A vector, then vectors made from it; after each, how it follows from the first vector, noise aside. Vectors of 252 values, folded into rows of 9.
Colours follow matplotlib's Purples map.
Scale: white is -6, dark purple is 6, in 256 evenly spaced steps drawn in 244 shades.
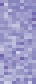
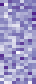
scaled up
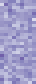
sign-scrambled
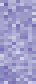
sign-scrambled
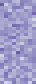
sign-scrambled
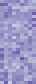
sign-scrambled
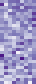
scaled up
